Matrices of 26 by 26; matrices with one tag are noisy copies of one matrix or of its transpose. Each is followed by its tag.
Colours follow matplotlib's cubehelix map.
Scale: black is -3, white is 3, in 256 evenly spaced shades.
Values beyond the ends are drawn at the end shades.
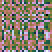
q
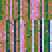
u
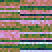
u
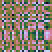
q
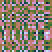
q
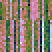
u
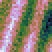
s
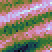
s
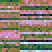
u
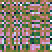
q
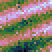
s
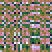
q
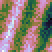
s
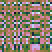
q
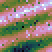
s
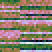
u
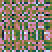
q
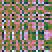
q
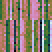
u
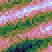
s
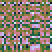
q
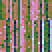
u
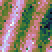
s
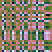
q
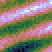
s
